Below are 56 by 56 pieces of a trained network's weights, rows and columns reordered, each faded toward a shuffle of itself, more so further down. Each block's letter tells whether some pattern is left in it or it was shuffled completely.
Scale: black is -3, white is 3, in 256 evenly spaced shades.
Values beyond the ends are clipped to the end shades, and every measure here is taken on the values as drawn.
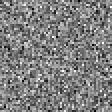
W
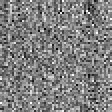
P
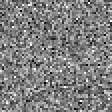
W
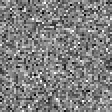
W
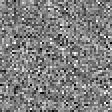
P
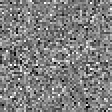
P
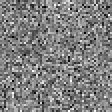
P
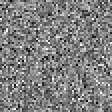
W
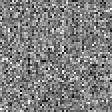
P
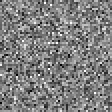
W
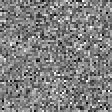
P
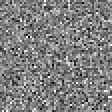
W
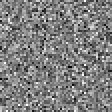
P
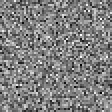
W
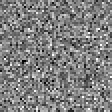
P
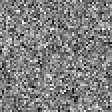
W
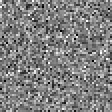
W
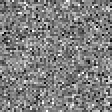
P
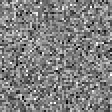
W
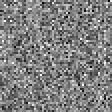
P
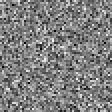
W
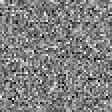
P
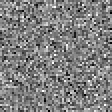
W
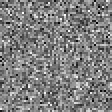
P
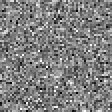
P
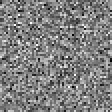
P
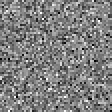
W
